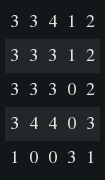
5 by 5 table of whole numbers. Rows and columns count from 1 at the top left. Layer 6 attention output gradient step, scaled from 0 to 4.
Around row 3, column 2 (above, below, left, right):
3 4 3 3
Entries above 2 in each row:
3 3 3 4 1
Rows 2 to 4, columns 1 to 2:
3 3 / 3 3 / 3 4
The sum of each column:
13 13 14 5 10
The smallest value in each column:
1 0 0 0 1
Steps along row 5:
down same up down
